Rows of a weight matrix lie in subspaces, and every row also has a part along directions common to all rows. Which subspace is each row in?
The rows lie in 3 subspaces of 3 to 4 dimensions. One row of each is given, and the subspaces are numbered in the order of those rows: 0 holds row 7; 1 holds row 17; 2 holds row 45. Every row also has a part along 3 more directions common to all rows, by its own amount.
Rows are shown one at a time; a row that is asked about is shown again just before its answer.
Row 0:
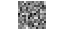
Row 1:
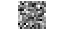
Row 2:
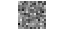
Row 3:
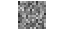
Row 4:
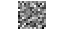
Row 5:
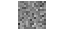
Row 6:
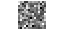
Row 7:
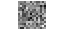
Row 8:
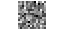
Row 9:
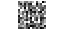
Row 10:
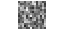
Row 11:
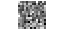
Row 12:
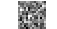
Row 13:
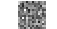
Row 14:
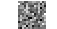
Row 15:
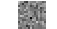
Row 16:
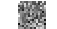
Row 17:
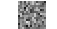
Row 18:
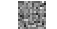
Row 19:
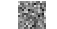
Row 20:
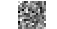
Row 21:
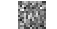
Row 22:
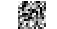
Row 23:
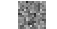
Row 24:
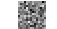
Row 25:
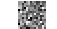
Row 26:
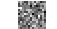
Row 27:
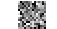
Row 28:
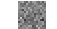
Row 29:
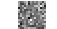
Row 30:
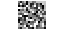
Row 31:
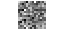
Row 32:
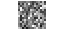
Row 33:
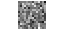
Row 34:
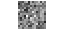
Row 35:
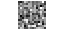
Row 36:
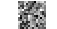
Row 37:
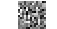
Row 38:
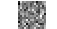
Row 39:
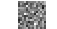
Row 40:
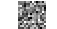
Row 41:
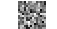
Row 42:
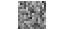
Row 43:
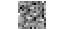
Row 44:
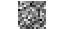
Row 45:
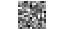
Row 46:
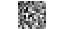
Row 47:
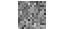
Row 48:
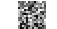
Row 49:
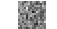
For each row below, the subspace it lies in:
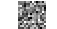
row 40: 0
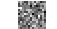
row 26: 2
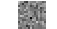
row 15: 2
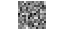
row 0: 1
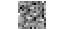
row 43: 2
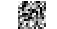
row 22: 0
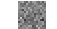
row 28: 1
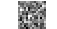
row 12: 1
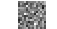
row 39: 2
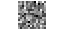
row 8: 1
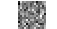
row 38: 0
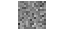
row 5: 1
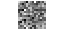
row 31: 1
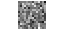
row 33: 0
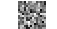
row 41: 1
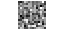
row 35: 2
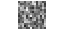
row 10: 2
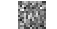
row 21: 0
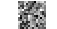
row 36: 1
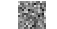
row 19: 2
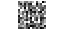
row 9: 2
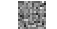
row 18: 2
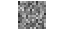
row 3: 0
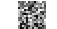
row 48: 1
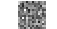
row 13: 1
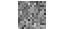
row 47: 0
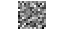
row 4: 0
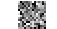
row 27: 0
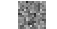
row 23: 1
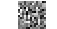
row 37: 2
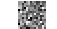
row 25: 0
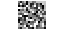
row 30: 2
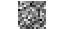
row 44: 0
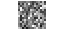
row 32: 1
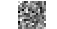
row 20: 0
